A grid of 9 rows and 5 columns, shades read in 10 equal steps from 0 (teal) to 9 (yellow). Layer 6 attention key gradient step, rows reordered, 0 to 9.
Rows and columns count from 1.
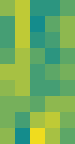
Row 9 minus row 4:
2 -6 6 5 0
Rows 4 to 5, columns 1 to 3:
3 6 3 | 6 6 2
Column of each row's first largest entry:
2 2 2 2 1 2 4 4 3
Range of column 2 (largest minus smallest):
7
